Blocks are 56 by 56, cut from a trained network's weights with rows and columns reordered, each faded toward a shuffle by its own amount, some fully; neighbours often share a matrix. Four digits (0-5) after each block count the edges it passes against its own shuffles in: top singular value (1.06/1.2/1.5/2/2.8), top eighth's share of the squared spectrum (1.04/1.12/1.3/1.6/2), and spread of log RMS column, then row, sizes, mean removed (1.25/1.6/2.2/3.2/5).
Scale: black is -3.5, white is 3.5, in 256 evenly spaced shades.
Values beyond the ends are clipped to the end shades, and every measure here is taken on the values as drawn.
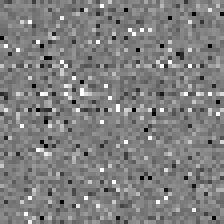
2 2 0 1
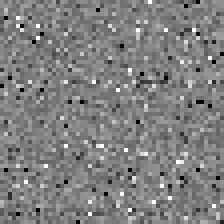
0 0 0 0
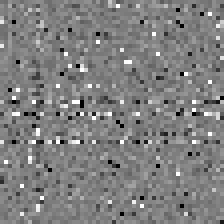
3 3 0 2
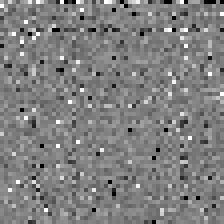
3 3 1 1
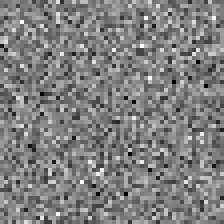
1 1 0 0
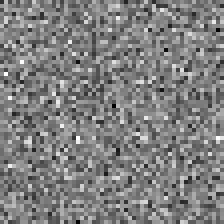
2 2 0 0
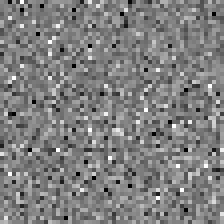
1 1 0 0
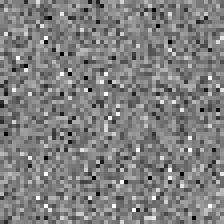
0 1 0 0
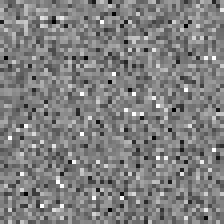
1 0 0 0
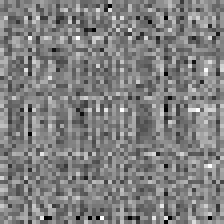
4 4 1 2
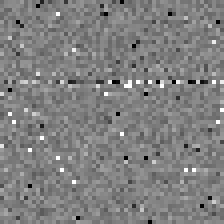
3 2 0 1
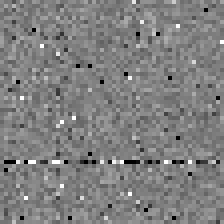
3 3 0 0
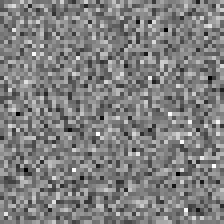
0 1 0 0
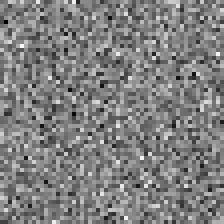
0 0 0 0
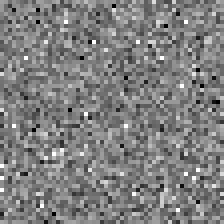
0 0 0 0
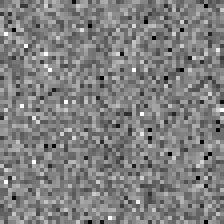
0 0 0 0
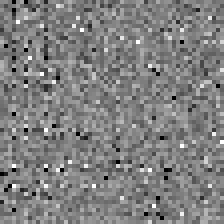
3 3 1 1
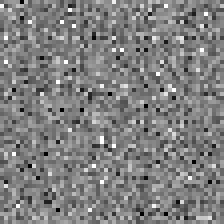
2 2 0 1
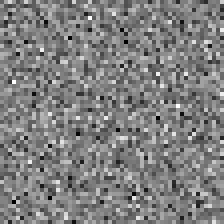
0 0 0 0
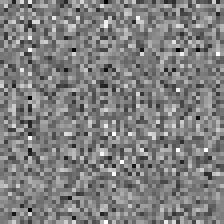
3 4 2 2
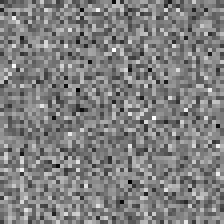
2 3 1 0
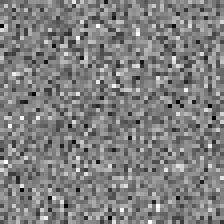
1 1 0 0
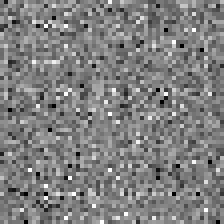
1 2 0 1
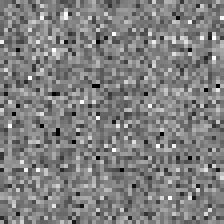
2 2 0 1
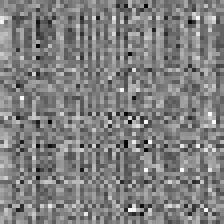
4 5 2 3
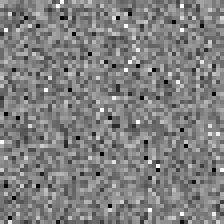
1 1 0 0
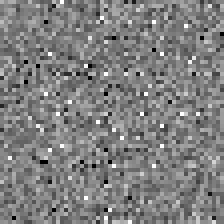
2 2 0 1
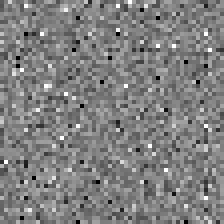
2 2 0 0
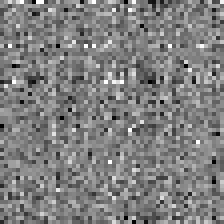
3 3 0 2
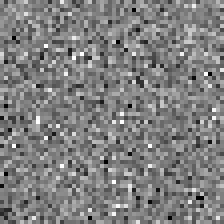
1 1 0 0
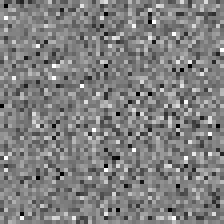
3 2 1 1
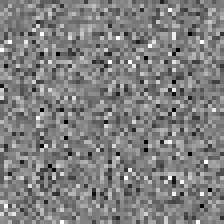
3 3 1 1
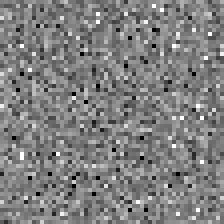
1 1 0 0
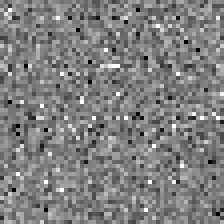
1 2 0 1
